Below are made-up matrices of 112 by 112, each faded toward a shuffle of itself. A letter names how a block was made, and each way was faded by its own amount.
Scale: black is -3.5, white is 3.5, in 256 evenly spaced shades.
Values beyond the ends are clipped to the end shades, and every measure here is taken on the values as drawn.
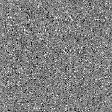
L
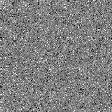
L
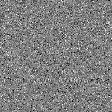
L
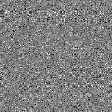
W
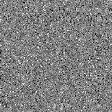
L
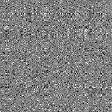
W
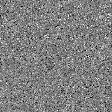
L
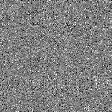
L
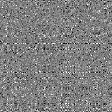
W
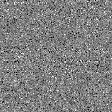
L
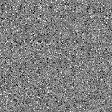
L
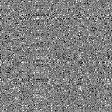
W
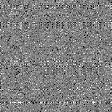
W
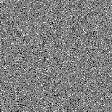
L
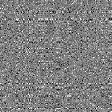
W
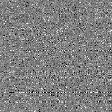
W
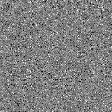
L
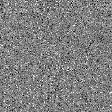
L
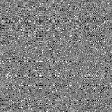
W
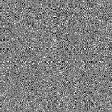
W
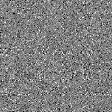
L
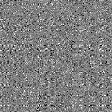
W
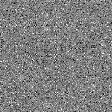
L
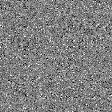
L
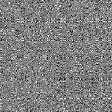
W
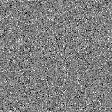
L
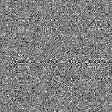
W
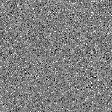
L
